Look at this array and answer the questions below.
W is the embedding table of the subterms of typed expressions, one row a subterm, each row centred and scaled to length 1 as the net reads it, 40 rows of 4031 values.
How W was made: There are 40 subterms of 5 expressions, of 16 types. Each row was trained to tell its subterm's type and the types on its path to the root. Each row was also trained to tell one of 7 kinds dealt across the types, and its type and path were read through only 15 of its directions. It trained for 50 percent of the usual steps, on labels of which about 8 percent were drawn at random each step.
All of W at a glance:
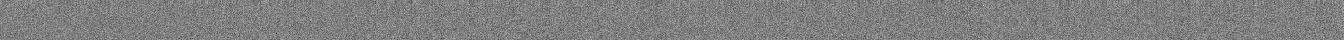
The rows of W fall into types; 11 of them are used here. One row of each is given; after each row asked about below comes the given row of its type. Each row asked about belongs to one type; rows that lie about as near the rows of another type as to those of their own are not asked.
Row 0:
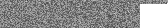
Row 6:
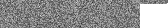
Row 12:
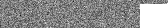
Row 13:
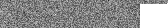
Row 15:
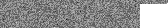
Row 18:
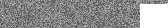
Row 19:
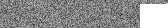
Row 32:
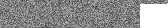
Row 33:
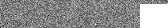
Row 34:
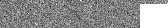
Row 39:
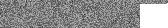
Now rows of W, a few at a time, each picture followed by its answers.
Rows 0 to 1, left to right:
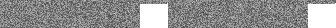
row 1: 6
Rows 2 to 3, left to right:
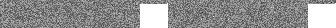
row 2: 15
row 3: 6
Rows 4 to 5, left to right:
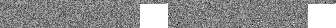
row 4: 18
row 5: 19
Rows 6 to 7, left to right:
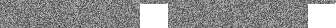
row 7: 13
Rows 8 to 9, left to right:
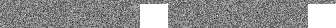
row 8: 12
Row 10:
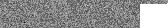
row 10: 13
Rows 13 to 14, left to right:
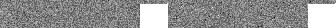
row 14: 32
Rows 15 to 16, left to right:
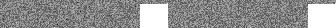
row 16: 0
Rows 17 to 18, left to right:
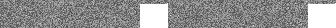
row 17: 19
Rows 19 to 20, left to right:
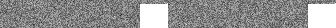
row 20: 13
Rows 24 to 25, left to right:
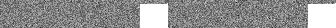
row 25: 15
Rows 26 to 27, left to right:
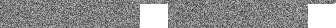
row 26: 19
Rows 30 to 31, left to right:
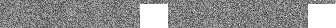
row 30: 32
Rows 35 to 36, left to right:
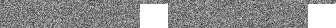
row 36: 15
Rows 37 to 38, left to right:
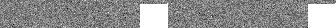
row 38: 12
